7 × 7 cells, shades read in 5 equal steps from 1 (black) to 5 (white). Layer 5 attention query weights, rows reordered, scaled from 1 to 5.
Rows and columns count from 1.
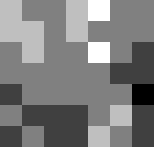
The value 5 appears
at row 1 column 5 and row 3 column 5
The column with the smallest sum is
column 7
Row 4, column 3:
3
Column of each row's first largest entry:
5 1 5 1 2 6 5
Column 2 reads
3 4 4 3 3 2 3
